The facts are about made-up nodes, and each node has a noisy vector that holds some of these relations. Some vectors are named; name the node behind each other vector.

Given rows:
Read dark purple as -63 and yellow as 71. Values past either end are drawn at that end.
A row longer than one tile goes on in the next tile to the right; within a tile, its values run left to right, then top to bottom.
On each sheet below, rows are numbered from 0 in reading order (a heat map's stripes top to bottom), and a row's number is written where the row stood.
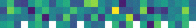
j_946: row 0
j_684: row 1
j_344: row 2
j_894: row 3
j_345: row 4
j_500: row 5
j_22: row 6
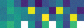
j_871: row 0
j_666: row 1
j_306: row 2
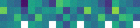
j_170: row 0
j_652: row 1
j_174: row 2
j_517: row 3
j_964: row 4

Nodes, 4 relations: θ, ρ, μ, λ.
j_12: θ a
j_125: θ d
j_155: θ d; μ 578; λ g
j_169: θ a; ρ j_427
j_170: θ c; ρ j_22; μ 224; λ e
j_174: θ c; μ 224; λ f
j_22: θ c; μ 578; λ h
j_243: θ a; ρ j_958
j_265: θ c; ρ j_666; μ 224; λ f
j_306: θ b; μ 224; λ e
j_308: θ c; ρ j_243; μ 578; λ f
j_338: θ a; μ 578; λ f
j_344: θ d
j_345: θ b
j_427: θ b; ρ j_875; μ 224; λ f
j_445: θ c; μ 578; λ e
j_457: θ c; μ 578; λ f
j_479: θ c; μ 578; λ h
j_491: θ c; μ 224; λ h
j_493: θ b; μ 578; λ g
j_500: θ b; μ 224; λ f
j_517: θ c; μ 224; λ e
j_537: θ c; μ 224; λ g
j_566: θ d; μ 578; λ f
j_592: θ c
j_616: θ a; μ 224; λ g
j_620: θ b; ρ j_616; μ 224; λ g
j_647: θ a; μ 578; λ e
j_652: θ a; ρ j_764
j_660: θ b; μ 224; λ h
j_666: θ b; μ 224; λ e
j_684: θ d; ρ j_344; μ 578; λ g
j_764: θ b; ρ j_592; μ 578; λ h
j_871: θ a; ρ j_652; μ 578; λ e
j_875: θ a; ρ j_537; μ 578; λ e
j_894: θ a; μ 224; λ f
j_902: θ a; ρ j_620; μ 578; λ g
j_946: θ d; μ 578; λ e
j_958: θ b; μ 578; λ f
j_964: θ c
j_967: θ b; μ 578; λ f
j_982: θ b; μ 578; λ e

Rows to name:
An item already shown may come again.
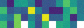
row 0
j_493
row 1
j_306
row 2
j_155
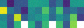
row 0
j_306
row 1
j_479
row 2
j_493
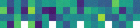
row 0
j_660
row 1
j_620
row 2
j_491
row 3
j_445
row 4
j_265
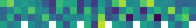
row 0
j_338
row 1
j_517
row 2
j_491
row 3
j_764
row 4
j_566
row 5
j_566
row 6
j_592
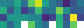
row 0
j_537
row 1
j_902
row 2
j_982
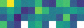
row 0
j_616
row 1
j_946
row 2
j_125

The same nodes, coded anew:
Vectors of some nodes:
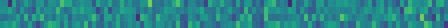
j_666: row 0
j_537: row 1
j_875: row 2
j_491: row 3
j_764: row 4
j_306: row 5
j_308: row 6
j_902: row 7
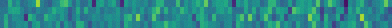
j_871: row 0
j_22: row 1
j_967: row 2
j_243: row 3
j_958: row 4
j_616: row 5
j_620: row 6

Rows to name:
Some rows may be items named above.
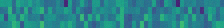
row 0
j_125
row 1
j_306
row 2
j_517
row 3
j_982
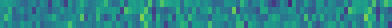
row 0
j_445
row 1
j_345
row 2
j_616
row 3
j_125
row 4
j_946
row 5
j_306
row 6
j_616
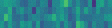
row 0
j_445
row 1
j_479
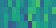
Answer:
j_338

